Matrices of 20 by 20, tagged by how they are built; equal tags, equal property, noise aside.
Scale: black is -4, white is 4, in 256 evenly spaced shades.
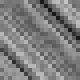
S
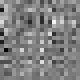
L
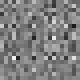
L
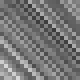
S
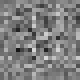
L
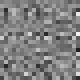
L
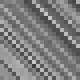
S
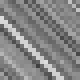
S
